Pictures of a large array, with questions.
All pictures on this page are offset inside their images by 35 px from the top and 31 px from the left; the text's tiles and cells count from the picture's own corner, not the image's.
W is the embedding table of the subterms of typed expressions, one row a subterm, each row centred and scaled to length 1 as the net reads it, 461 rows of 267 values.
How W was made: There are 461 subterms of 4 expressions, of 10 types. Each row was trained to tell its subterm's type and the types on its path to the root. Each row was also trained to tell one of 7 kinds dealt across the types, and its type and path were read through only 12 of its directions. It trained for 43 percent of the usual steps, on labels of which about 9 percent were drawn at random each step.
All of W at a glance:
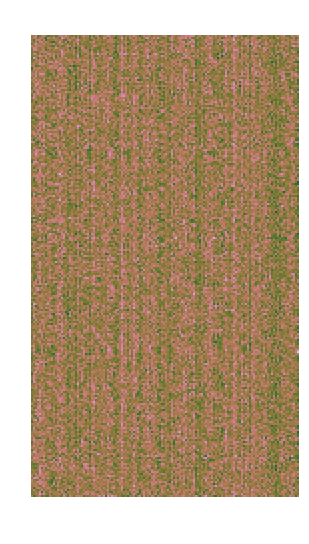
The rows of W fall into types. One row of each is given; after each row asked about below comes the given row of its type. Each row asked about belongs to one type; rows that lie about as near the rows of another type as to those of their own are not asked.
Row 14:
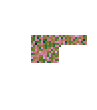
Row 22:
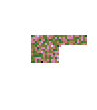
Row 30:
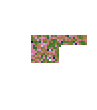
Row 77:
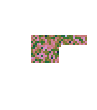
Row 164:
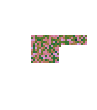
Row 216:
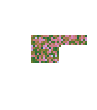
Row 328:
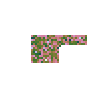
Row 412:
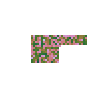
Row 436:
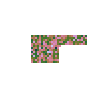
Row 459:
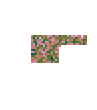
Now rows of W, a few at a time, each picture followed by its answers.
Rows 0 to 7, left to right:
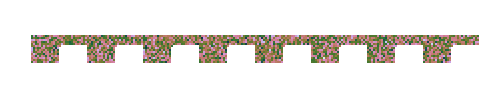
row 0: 412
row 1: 14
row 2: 412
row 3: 412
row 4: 14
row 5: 328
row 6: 22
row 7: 22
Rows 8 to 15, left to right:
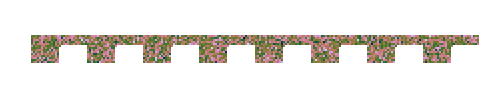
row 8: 216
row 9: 412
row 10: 164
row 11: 14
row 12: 14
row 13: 30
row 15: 412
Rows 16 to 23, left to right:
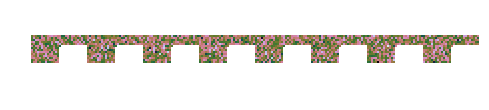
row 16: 412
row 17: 77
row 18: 436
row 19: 459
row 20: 216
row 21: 22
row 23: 412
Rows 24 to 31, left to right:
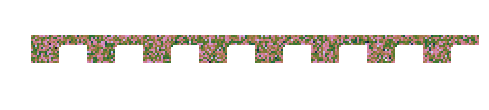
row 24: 328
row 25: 14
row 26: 328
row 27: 30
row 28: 77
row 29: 164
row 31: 164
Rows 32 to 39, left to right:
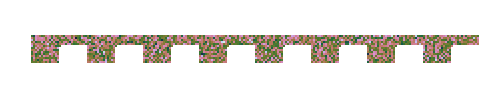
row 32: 77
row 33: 328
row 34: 216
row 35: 412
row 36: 216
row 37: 22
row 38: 412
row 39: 164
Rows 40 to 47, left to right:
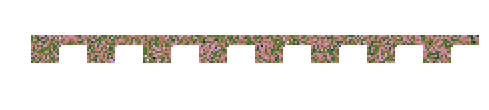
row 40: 216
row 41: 14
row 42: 14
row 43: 30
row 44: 30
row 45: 328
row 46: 77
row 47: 30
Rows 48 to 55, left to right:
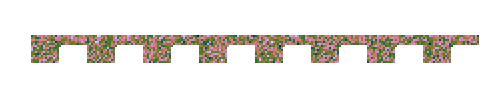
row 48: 216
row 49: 216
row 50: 436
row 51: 14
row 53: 77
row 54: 436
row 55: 328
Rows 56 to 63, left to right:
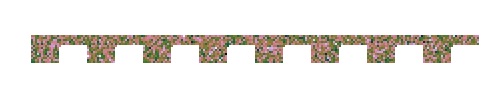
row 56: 436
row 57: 412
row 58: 216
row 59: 459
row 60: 459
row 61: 30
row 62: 459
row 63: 30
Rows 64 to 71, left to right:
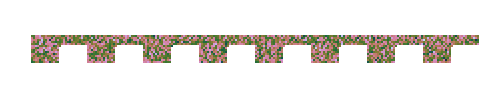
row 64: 459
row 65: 30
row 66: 436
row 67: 30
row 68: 436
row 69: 30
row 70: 216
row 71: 77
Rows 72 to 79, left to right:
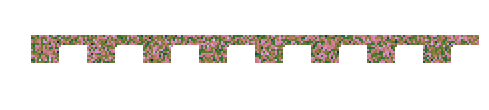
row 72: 412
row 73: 459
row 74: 14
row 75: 328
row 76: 436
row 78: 412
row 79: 216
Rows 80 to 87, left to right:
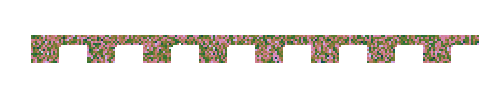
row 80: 412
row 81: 328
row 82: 30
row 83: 412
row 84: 164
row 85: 30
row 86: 412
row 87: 164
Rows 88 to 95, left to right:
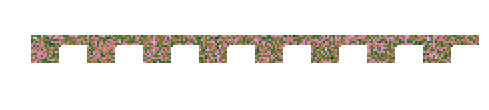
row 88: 436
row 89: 459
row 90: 459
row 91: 328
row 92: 22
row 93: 216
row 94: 30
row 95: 77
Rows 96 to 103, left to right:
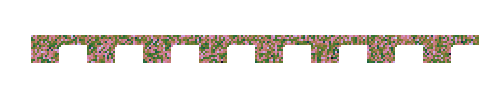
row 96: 164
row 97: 14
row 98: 14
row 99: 328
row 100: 436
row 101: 14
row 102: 216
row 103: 459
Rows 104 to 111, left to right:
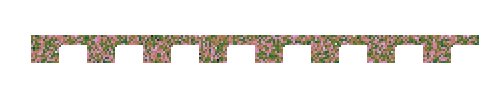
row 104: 436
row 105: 412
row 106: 164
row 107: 164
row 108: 30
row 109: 30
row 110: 459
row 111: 436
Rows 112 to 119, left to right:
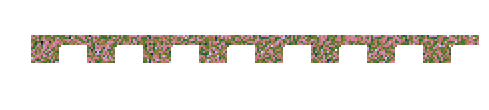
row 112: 77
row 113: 436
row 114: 14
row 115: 328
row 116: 412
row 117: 216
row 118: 412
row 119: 412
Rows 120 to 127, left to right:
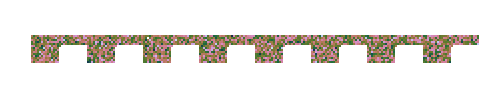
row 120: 14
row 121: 14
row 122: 14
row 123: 328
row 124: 22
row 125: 412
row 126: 412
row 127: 328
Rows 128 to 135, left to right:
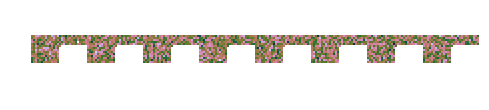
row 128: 164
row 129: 459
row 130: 77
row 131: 30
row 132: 14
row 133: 412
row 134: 30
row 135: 436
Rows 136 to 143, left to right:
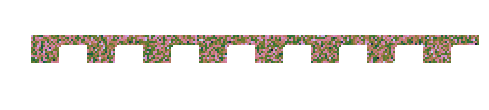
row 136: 77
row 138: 77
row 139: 22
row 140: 328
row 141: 412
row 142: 14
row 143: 459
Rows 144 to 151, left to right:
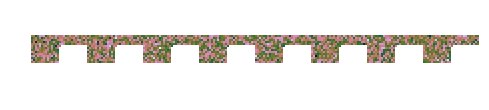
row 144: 14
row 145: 436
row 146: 30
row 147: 77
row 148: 30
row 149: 30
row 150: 164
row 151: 216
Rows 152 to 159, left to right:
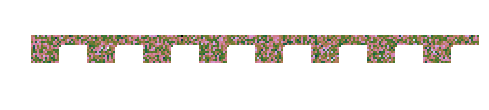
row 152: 77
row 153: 328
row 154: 328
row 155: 328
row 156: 164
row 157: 459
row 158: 30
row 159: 436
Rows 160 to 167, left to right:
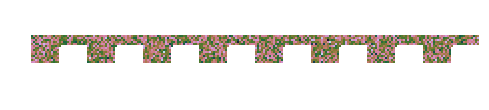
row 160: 459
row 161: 77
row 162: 459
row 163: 412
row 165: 216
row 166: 459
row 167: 412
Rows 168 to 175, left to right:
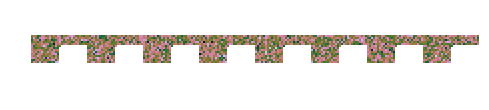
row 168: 216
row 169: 22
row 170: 459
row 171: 14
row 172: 328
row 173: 22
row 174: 30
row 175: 14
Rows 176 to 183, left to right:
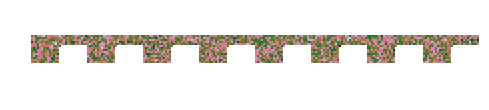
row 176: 436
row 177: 164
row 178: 412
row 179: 459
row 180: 164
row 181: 328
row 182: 412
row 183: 328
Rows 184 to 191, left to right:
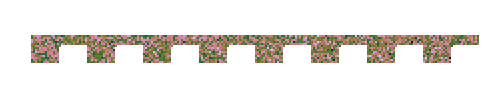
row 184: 412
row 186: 216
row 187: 77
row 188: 459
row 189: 328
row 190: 14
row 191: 459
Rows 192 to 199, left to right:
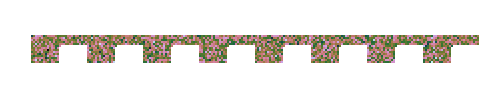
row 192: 22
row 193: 30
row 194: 436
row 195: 436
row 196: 22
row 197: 77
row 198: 30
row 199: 77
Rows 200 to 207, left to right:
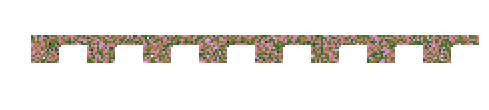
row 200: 30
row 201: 30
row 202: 459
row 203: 459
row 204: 30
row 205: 412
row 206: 30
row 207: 30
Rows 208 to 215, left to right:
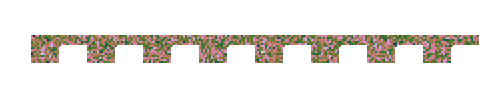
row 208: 22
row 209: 328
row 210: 22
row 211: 164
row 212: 459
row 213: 328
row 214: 459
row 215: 436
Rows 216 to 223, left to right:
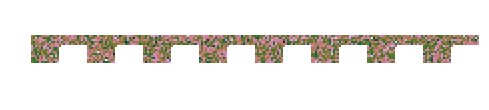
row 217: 412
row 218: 14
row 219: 164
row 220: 412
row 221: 436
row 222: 328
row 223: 14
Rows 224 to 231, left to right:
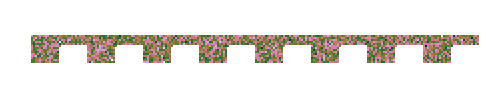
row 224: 328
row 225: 459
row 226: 328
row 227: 77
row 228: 412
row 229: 77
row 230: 22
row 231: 30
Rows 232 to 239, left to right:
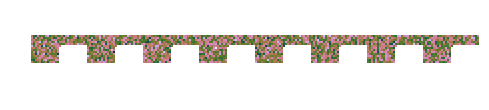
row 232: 459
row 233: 328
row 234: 30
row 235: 77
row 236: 459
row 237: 14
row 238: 164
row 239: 412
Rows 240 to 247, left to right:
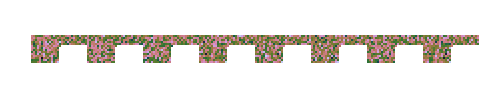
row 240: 77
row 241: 459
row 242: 77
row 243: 14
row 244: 14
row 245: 14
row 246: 412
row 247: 14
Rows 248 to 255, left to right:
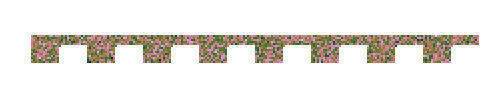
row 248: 459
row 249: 77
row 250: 328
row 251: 216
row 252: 14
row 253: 22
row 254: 77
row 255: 14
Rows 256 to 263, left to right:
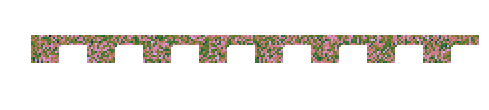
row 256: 22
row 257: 30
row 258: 22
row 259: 328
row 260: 22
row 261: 164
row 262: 216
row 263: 164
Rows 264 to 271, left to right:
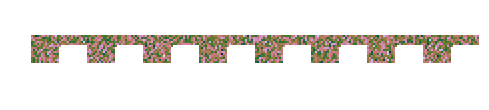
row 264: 22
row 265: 216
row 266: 459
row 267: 14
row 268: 22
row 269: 328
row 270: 164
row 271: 30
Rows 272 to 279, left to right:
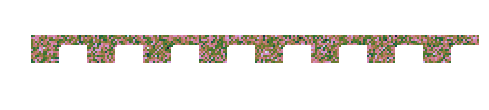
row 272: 436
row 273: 22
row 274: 30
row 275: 216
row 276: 22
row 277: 459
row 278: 459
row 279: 22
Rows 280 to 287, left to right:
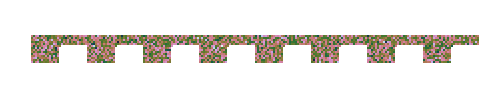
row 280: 328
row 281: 459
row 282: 14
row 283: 216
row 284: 412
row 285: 22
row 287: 328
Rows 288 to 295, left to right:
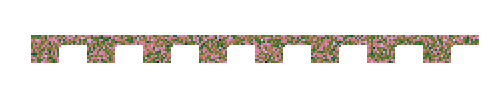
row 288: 412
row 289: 22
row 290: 30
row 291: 14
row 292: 30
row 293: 328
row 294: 436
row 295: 22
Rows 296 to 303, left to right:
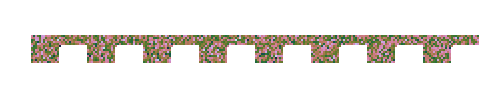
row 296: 77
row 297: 164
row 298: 412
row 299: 22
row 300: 412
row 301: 459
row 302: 77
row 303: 164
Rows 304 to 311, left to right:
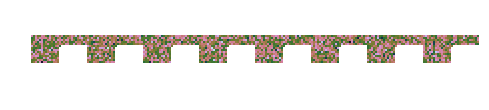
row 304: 328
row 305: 77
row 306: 216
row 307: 436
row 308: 164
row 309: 30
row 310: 22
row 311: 164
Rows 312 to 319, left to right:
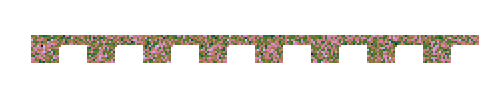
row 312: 459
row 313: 14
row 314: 412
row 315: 22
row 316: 164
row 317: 412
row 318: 328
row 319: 22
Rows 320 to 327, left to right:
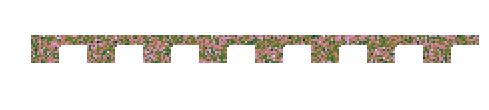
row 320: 436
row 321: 30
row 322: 30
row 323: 436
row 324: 164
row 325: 216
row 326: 22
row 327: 436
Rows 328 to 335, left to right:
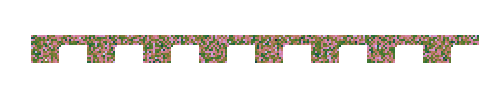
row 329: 14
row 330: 328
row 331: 412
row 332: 14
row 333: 328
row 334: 216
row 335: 328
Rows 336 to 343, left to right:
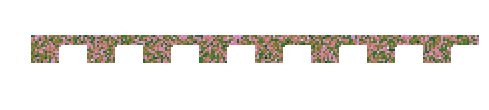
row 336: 22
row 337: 459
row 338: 77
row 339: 216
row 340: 30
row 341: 412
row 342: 30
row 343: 164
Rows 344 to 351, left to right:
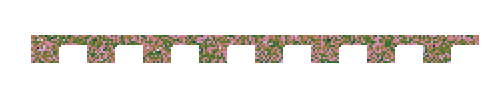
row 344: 459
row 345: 164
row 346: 30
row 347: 22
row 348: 216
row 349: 459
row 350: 30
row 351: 216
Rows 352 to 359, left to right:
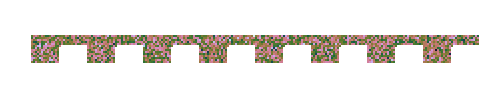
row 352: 412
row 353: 459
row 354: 77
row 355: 412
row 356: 164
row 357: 328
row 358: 459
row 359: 436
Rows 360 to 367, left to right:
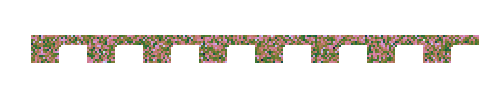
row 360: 22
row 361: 436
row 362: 22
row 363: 77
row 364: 77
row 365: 436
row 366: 77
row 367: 30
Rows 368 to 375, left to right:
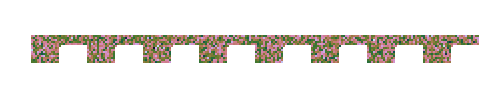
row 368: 459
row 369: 164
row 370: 14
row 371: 436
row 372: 77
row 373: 77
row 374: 412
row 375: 412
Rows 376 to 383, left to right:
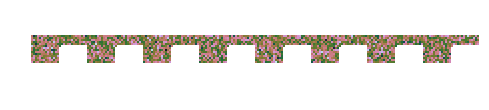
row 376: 459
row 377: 412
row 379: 216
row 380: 30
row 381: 164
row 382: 459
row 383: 22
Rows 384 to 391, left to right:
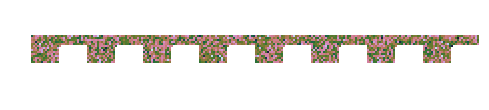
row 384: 22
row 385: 412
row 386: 436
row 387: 216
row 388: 14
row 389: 328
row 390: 412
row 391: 328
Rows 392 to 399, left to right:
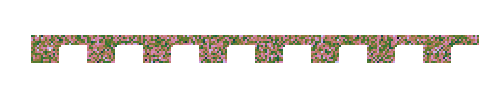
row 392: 77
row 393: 30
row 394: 22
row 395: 412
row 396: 77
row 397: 77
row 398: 216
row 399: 459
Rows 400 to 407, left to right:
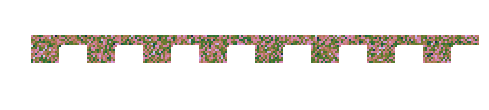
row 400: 77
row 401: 14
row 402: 216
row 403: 164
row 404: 216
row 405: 216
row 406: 459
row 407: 14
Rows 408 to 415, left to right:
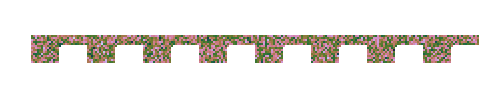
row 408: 30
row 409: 436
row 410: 328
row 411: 164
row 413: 22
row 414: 412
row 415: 22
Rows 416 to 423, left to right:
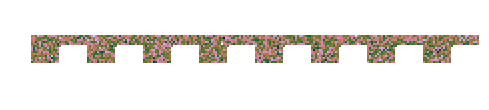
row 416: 22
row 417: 30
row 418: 328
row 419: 328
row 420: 459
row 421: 436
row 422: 30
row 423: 328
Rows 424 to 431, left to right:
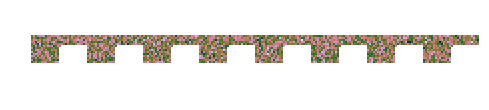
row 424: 412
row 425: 77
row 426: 328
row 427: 216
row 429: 77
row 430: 22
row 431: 412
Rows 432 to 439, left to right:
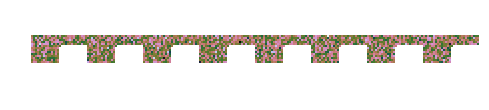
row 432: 77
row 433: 328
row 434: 412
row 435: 216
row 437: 164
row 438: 22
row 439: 77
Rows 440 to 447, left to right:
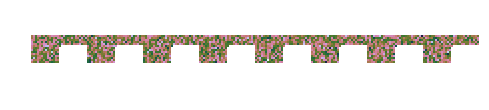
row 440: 459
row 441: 14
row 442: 328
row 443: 328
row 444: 164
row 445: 30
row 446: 436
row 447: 164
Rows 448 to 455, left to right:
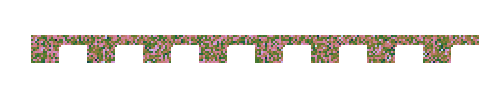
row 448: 436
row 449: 216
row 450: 328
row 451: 328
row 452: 77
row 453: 328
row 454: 22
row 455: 216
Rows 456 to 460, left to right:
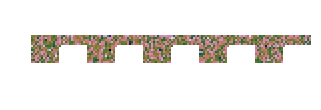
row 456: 216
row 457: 14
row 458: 436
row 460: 216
